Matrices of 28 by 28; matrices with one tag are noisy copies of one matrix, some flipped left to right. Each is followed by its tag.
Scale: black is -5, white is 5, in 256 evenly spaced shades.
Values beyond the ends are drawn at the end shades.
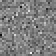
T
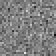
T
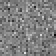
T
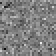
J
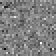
J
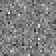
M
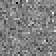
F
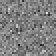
M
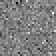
F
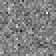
M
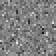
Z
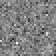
Z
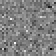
J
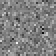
Z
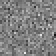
T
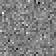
F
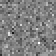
Z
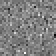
T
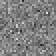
M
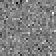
F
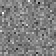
F
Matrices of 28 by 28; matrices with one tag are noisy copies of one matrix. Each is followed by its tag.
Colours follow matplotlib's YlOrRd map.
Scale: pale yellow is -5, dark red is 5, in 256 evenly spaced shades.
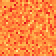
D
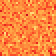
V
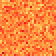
D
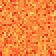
V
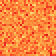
V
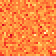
V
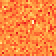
D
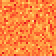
D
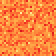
D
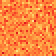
D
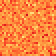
V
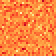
D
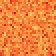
V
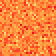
V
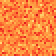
D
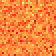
D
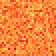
D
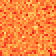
V
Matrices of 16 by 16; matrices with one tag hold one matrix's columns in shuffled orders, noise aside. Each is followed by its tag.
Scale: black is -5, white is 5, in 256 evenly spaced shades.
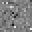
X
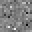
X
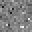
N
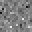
N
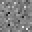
X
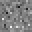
N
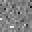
N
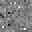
X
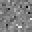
N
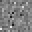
X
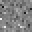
N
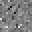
N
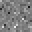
N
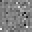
X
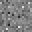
X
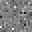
X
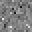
N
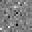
X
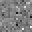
X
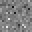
N
